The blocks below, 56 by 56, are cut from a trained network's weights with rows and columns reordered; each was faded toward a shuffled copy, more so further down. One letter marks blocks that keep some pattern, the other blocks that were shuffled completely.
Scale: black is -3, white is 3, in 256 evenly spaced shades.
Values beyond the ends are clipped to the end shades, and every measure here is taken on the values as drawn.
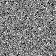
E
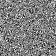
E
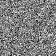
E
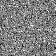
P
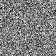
P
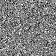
E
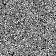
E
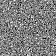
E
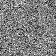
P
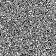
P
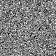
E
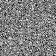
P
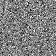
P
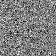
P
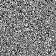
P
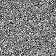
E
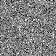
E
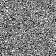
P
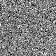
E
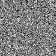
P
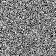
E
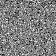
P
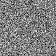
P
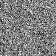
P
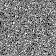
E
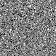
E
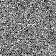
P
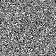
E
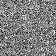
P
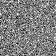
E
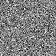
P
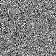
E
